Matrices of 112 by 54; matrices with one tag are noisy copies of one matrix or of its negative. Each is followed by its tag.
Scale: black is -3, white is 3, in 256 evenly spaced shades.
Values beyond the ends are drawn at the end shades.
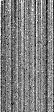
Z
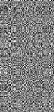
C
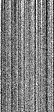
Z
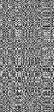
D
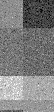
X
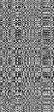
D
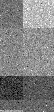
X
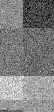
X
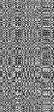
D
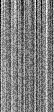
Z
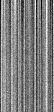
Z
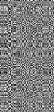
C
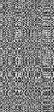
D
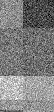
X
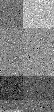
X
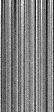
Z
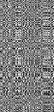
D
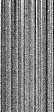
Z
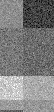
X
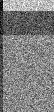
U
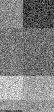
X
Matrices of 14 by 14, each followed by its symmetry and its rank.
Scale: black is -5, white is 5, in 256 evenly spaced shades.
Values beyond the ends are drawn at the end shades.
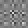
symmetric, rank two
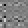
neither, rank two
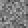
neither, full rank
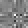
symmetric, rank two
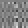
neither, rank two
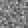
neither, full rank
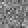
neither, full rank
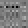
neither, rank two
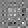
symmetric, rank two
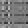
neither, rank two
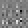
neither, rank two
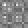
symmetric, rank two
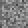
neither, full rank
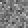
neither, full rank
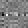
neither, rank two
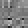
neither, rank two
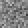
neither, full rank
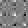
symmetric, rank two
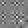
symmetric, rank two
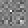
symmetric, rank two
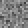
neither, full rank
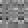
neither, rank two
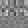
neither, rank two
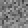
neither, full rank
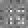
symmetric, rank two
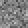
neither, full rank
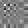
symmetric, rank two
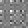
symmetric, rank two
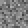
neither, full rank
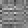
neither, rank two
